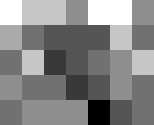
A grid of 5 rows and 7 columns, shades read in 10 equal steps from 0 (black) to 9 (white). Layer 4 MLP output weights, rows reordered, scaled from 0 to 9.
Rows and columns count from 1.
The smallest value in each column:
4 4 2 2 0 3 4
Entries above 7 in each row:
3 0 0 0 0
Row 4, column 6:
5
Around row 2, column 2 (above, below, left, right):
7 7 6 3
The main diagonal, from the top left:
9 4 2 2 0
